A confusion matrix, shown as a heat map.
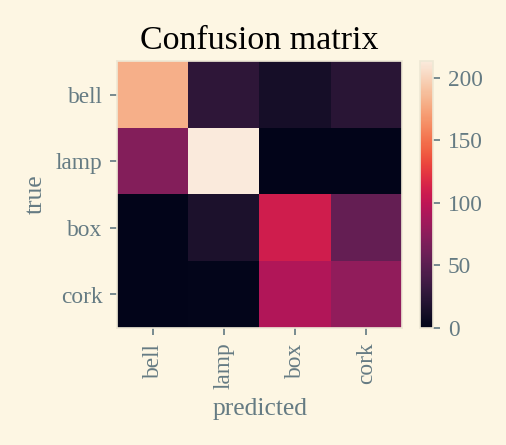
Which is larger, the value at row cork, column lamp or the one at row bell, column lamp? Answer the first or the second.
the second
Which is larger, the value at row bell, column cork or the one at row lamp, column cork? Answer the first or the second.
the first
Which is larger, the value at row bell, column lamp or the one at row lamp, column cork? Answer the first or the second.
the first
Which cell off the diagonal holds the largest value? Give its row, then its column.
cork, box
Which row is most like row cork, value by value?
box
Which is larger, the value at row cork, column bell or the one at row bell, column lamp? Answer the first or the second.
the second
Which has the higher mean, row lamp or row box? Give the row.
lamp
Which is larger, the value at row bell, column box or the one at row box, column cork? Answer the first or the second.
the second
